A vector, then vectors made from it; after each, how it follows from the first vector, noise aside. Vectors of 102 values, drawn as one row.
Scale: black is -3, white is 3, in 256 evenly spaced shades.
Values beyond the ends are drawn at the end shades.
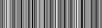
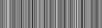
shrunk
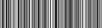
wrapped around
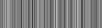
shrunk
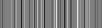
partly zeroed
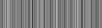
shrunk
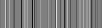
partly zeroed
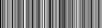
wrapped around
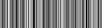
wrapped around
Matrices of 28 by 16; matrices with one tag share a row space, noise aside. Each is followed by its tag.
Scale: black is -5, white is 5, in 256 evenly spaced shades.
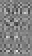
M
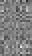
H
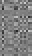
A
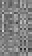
A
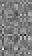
A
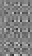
M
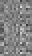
H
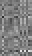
A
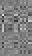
A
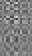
M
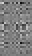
H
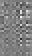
H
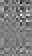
H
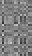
A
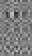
M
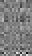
H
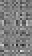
H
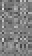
A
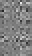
H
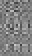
M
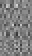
M
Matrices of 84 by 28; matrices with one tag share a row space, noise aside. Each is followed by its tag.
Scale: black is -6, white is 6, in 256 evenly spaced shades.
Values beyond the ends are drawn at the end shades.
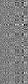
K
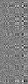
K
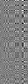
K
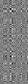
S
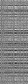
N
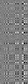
K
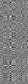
S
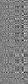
K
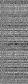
N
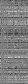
N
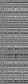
N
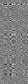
S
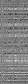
N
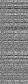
N
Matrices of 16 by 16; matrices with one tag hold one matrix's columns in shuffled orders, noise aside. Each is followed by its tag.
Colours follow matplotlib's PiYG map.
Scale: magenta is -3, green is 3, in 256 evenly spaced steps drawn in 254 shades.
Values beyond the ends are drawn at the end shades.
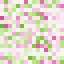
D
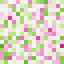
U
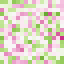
D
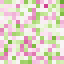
U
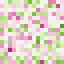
D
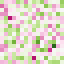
D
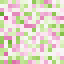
D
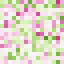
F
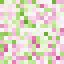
U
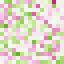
U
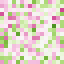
D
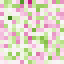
F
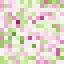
D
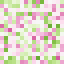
D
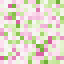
U
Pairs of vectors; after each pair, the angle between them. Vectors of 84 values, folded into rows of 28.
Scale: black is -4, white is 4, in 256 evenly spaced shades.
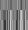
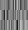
partly aligned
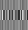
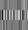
nearly opposite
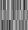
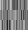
partly aligned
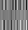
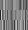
partly aligned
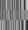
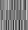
partly aligned
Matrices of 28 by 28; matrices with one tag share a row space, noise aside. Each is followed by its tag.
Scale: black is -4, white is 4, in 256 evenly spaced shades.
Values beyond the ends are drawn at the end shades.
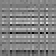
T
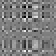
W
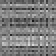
T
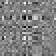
W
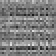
T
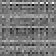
T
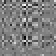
W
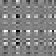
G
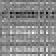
T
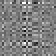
W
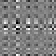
G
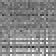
T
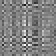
W
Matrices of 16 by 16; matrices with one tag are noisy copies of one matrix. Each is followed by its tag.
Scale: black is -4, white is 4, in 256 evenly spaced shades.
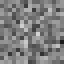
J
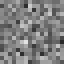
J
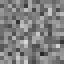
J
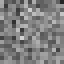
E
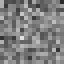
E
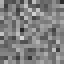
E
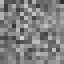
E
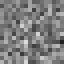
J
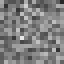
E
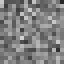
E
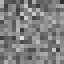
E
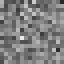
E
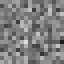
J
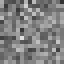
E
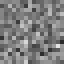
J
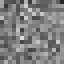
E
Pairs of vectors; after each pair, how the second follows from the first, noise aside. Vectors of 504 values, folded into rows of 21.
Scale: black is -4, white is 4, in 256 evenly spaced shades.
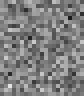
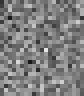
shuffled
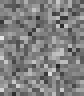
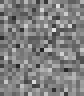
shuffled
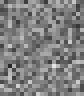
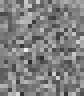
shuffled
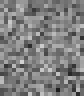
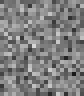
shuffled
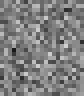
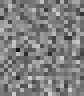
shuffled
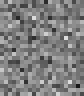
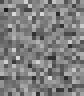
reversed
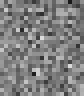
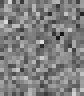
shuffled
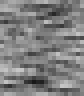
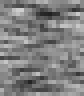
reversed
